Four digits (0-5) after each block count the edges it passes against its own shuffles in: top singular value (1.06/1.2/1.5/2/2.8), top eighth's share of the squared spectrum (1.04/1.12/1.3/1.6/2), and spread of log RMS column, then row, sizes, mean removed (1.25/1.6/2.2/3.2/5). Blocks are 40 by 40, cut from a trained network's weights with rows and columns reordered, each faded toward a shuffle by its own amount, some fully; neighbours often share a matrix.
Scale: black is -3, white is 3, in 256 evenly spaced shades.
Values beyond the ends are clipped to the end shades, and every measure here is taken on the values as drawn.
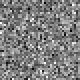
0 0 0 0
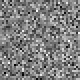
0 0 0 0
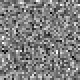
0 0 0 0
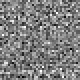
2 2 0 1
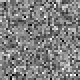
1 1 0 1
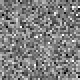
1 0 0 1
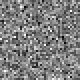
1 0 0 0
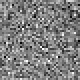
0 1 0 0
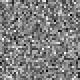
0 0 0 0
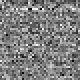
3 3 0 2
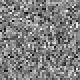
1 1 0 0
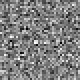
2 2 0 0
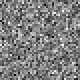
0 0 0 0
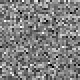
1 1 0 1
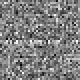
3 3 0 1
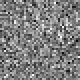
0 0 0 0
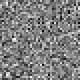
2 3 1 1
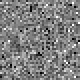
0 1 0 0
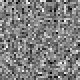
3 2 1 1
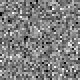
1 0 0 0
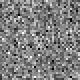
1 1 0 0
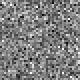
1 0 0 0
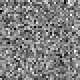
0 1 0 0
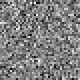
2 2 0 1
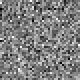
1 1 0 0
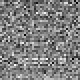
3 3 0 2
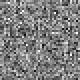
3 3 0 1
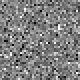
1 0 0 0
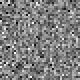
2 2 0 0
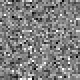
2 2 1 1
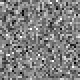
1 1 0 0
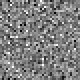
1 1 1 0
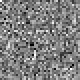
1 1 0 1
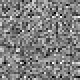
3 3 0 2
